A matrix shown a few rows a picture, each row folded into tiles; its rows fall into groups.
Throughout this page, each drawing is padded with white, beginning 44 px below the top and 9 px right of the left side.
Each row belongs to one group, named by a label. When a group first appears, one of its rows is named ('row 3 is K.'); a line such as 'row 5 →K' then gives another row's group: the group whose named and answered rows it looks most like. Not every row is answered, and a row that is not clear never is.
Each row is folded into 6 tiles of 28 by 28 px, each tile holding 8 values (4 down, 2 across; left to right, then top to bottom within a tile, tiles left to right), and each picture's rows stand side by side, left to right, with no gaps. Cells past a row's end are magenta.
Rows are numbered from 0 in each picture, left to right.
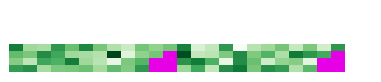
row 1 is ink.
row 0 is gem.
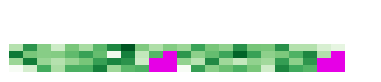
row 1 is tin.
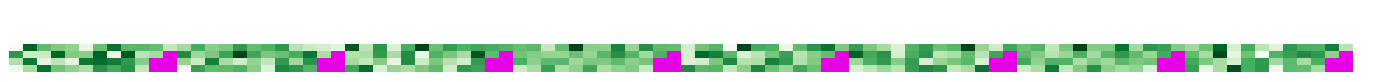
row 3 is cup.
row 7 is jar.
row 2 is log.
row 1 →tin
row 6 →cup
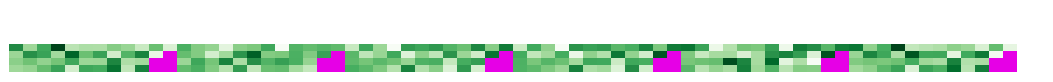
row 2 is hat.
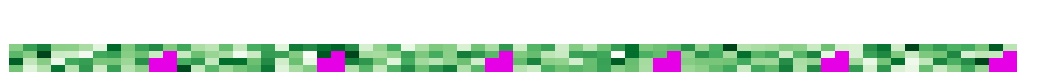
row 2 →ink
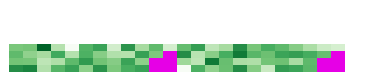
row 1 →tin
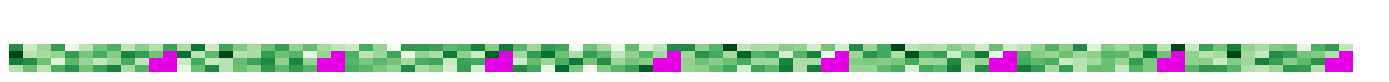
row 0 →ink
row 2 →hat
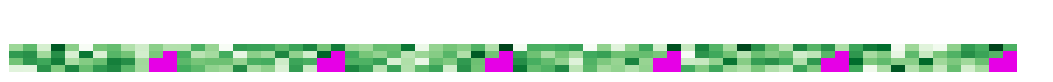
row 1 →hat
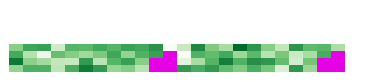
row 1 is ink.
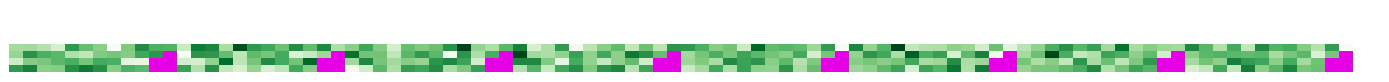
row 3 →ink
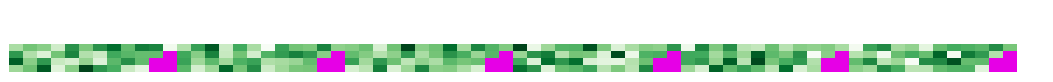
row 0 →cup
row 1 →jar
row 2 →cup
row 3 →gem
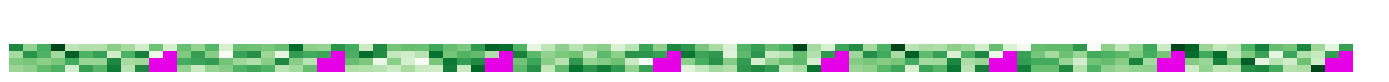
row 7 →gem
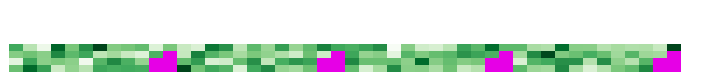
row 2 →jar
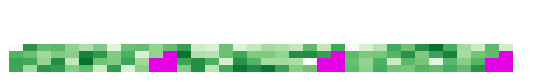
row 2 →tin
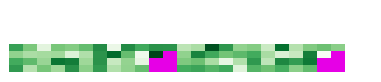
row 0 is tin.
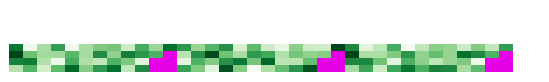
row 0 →ink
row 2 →ink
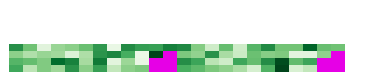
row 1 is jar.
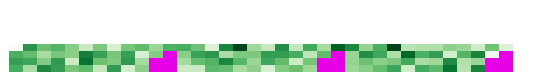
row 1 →cup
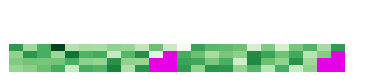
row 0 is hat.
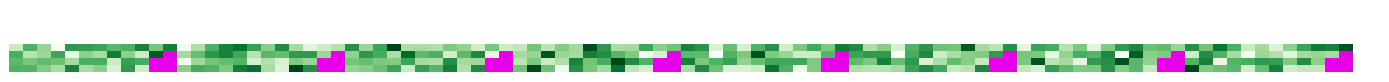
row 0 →hat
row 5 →gem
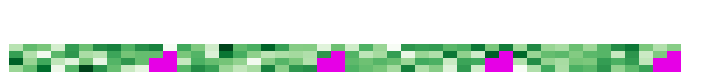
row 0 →cup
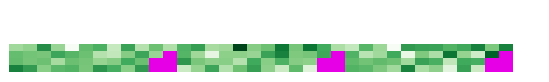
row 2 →hat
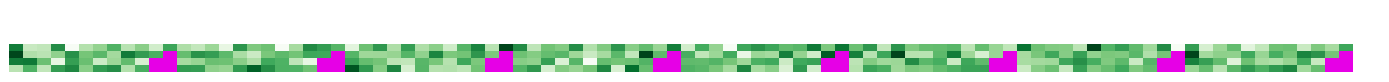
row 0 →ink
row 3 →log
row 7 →ink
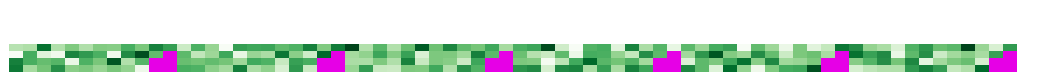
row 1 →hat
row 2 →log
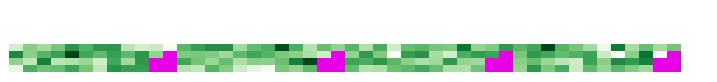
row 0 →tin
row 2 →gem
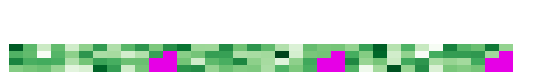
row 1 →gem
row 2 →jar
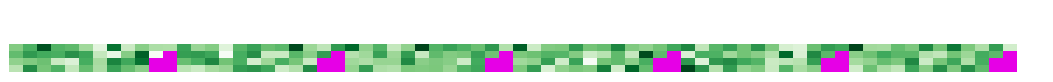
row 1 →gem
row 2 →log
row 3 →log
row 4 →gem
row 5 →log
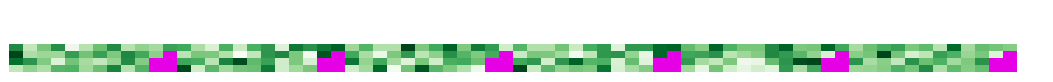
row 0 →ink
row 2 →cup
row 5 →jar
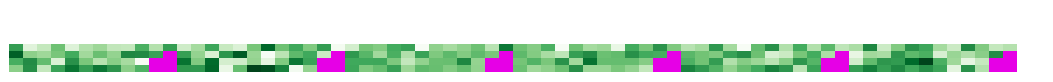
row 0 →ink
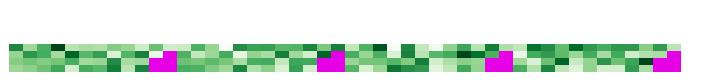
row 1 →hat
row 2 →jar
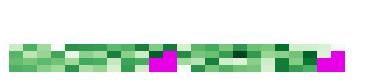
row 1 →tin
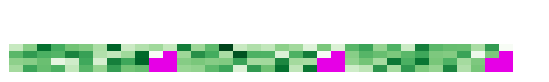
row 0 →tin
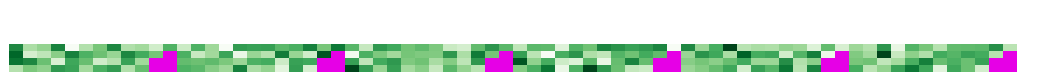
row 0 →ink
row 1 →hat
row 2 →gem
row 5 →jar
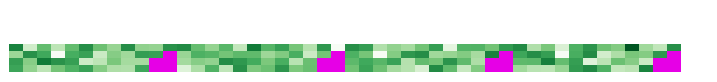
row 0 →gem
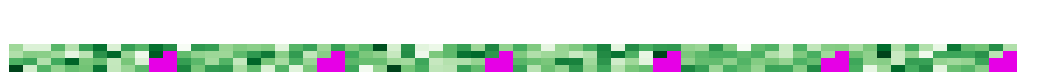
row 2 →jar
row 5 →jar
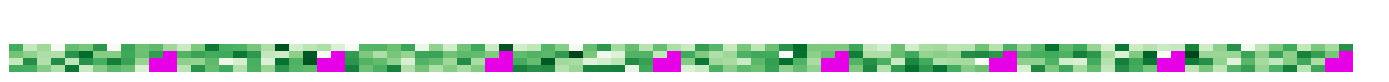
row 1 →tin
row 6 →tin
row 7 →ink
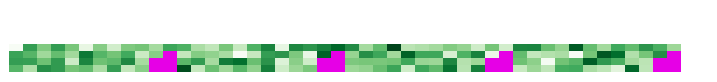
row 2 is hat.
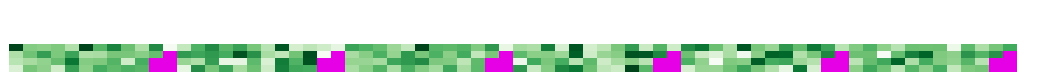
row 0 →log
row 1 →tin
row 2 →log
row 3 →jar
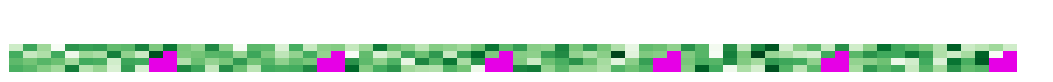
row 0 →hat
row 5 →tin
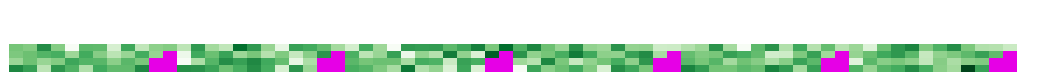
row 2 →hat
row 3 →tin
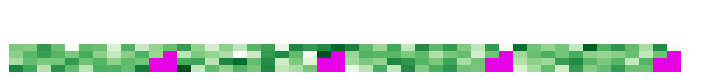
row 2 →log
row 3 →log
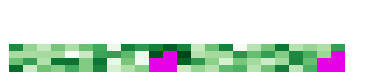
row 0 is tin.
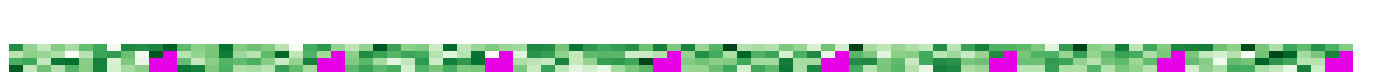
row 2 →tin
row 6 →cup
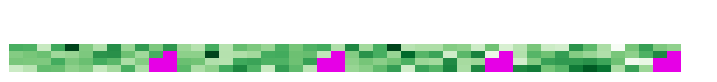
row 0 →cup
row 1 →jar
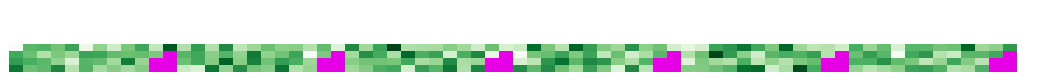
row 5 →gem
